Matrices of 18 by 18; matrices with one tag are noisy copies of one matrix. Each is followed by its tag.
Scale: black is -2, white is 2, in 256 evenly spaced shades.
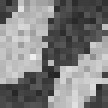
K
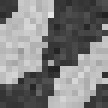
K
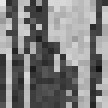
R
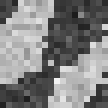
K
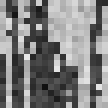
R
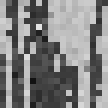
R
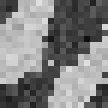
K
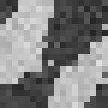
K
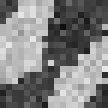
K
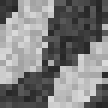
K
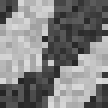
K
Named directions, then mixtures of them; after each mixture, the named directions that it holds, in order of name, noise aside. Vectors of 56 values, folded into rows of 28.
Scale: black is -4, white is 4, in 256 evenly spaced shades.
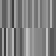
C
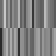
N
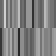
N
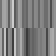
C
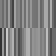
C, N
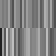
C, N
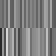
C, N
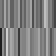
C, N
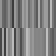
C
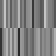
N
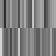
N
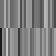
C, N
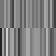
C, N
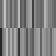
N
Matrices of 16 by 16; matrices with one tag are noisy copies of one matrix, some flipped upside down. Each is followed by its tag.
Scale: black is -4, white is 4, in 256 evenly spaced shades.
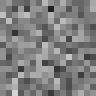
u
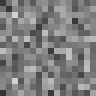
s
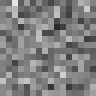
u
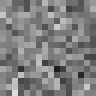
u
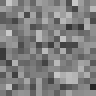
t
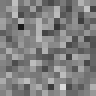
u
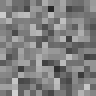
u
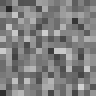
s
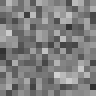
t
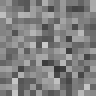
u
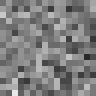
u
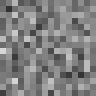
s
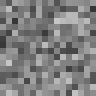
t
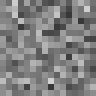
u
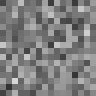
s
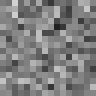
u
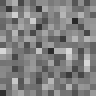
s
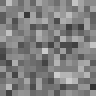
t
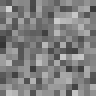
t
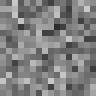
u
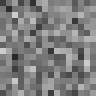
s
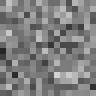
t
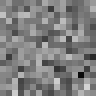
u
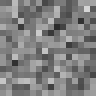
u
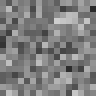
t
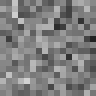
u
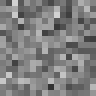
u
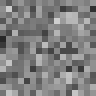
t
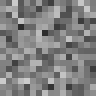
u
